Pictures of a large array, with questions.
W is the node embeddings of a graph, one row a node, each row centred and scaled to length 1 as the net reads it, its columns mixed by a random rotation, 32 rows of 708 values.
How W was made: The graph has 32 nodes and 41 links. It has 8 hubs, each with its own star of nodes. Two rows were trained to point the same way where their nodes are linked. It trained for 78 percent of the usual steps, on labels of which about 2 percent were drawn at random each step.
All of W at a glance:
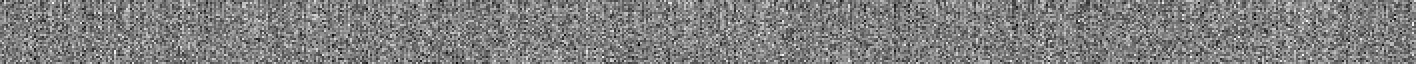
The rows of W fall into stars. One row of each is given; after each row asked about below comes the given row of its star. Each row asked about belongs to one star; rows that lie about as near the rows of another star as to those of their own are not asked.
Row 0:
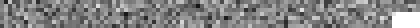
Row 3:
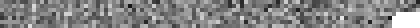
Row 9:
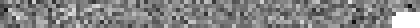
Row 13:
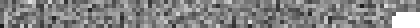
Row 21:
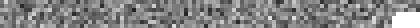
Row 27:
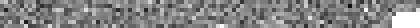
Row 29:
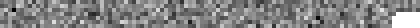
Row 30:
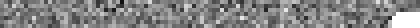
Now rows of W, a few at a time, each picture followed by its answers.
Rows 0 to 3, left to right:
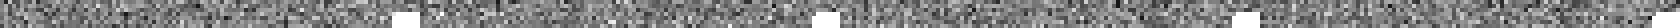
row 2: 21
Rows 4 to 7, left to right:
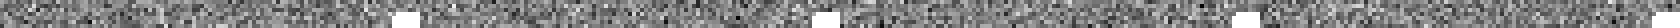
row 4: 27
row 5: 29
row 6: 13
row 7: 9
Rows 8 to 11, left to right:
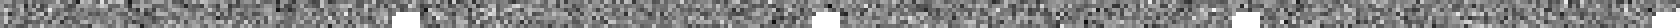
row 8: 0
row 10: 29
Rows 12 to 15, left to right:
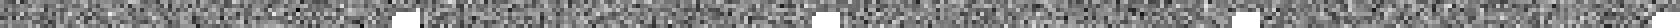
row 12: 3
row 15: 30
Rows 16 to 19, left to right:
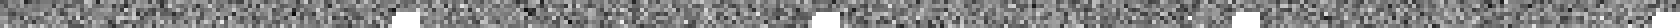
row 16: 0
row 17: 30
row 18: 0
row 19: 3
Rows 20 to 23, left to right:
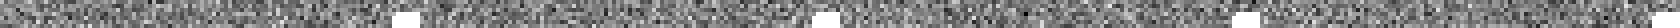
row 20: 29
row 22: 21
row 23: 0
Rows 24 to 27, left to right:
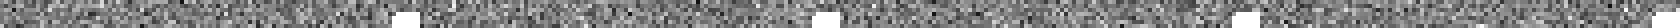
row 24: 9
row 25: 13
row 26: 29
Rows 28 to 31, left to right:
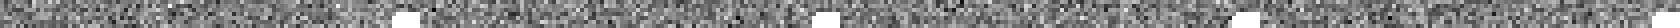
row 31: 27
